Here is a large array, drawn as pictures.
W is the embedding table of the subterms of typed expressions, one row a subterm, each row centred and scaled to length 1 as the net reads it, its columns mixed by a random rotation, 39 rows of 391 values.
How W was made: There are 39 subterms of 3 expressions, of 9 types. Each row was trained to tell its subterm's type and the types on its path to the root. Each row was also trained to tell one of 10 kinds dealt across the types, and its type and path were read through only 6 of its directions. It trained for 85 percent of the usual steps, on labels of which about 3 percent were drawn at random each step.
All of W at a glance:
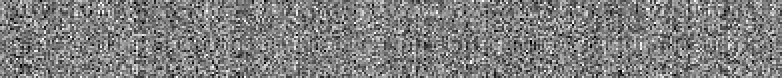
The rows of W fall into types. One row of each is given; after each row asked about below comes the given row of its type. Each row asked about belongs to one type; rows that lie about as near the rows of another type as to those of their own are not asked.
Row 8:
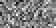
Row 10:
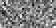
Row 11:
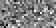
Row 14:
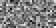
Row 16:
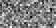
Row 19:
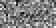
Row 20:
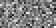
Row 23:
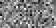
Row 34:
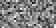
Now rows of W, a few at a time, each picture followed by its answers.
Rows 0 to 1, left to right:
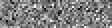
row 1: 10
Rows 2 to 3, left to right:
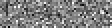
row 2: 19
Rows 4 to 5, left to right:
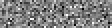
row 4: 10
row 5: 19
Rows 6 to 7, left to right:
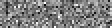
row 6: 19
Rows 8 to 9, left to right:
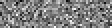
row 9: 10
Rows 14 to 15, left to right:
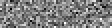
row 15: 11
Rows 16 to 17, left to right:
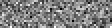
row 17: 34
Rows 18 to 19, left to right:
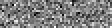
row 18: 16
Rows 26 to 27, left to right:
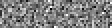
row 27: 14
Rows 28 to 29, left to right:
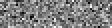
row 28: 11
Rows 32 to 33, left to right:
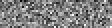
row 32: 8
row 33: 23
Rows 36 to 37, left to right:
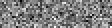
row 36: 8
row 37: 14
